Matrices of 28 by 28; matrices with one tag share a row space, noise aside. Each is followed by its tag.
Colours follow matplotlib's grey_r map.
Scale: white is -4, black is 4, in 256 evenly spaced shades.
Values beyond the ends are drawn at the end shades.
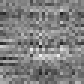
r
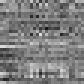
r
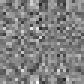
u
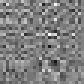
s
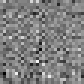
u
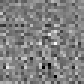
s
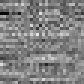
r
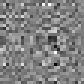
s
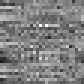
r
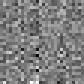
u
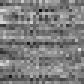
r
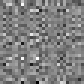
u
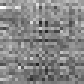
r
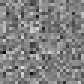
u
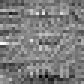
r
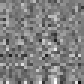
s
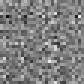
s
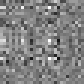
s
